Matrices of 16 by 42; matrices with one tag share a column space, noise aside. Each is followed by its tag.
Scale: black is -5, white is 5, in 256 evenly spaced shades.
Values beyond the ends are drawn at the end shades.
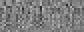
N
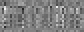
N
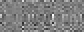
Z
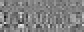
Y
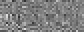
Z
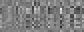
N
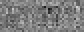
N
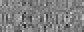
Y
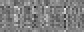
N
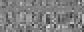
Y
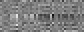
Z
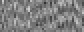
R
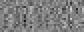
N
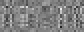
N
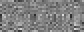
Z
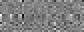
Z
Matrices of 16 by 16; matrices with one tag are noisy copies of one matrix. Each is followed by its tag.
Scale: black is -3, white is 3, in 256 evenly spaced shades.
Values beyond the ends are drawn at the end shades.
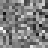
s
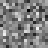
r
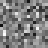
r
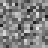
r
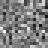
s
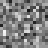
r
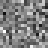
s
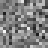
s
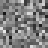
s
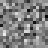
r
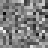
s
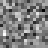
r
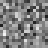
r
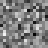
r
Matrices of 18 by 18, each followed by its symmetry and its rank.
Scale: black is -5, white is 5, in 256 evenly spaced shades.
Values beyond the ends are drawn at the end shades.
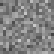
neither, full rank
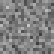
neither, full rank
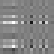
neither, rank one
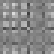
symmetric, rank two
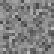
symmetric, full rank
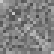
symmetric, full rank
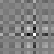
symmetric, rank one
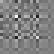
symmetric, rank two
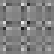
symmetric, rank one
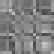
symmetric, rank two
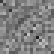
symmetric, full rank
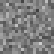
neither, full rank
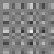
symmetric, rank one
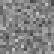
neither, full rank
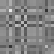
symmetric, rank two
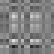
neither, rank one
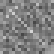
symmetric, full rank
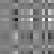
neither, rank one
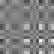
symmetric, rank one
